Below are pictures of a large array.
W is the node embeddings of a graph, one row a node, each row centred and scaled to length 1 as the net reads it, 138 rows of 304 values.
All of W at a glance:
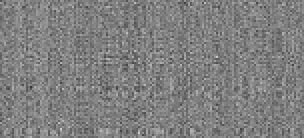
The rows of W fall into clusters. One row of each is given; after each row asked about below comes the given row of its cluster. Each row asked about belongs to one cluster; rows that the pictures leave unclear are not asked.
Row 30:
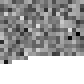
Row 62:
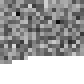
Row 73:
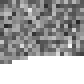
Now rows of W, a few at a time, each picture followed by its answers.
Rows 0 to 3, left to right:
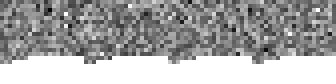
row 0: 73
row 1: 62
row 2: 30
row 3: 30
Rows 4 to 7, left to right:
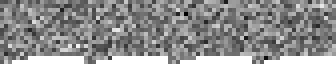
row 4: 73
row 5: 30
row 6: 62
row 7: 62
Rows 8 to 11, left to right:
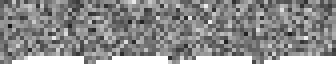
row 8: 73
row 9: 62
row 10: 30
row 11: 73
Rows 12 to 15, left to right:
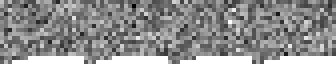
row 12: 62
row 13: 73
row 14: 30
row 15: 73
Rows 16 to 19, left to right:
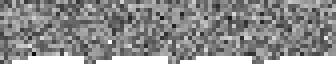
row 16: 73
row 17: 62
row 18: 73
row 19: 62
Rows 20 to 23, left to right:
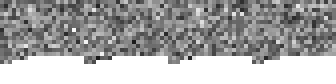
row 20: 73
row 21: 62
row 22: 73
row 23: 62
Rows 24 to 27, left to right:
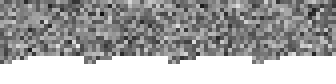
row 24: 73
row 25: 62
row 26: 62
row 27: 73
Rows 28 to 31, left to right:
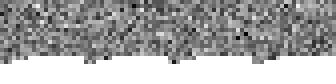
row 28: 30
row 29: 73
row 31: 62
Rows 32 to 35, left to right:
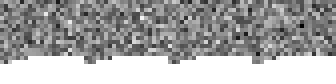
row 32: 30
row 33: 30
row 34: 30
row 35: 73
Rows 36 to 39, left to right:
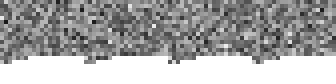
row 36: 30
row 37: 62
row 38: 73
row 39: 30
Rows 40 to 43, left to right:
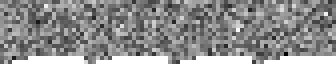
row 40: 62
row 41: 30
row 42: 30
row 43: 73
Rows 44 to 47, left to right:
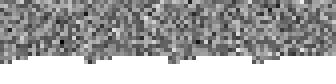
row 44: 62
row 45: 30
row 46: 30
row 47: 62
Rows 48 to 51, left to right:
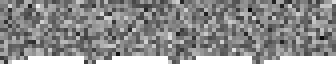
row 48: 30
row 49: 73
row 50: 30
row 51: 30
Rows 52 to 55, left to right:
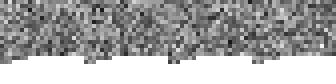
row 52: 62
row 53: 62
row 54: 62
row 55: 73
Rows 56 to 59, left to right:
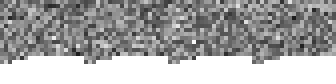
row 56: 73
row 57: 73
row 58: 62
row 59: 62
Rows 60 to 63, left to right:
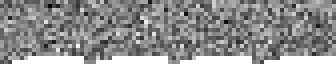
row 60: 73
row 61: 30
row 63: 62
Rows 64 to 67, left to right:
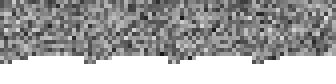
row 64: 73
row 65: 73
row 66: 73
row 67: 62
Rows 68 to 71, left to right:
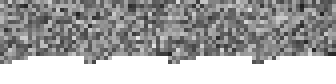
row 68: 62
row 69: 73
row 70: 62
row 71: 73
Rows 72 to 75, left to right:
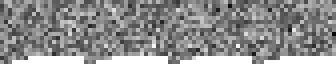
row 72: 30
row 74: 73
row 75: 62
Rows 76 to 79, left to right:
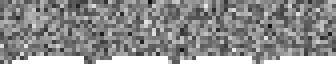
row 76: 73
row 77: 30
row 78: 30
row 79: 30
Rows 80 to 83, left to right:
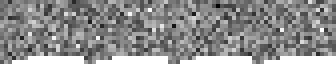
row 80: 73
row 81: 30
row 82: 73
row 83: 30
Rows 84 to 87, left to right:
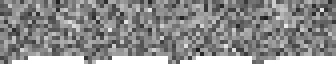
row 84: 30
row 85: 30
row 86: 73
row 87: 73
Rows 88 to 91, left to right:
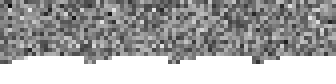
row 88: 73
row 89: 73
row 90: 73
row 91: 30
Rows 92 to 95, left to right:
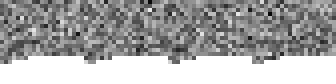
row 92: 30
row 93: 30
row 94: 30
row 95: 62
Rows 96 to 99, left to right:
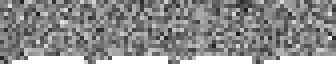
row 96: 30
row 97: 30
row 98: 73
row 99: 30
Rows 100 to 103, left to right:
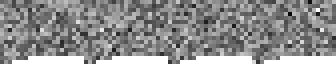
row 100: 62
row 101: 73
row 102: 62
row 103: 30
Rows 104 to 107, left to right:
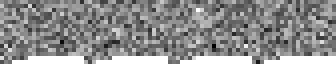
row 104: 62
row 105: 30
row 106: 73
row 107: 30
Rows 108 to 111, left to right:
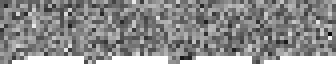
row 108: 73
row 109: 62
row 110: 62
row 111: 30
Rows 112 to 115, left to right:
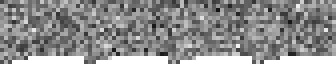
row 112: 62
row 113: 73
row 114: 73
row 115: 62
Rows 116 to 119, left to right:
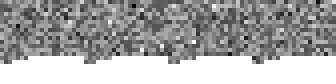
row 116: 30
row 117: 73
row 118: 62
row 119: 30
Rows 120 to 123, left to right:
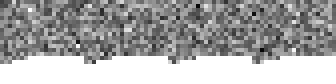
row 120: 73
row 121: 62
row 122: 30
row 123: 30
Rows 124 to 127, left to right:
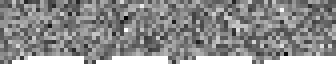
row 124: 73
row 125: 62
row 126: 30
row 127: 73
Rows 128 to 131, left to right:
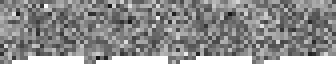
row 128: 62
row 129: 62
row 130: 62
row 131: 62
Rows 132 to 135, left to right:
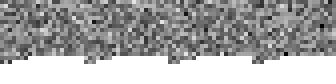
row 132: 62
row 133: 62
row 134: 62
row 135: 73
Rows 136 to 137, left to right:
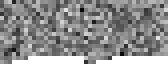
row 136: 30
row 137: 62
